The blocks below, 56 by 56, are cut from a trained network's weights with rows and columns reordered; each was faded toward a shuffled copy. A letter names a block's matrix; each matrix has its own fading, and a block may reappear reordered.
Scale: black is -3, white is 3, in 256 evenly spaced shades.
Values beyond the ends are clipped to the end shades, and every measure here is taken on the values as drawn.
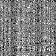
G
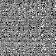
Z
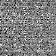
Z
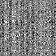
G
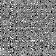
Z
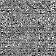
Z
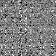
Z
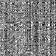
G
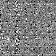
Z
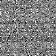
Z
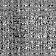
G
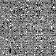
Z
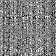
G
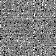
Z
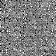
Z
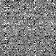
Z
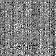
G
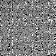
Z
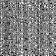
G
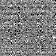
Z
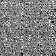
Z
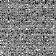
Z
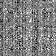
G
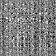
G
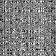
G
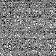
Z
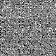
Z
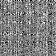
G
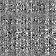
G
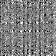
G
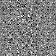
Z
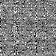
Z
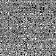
Z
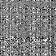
G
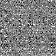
Z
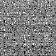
Z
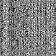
G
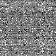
Z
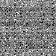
Z
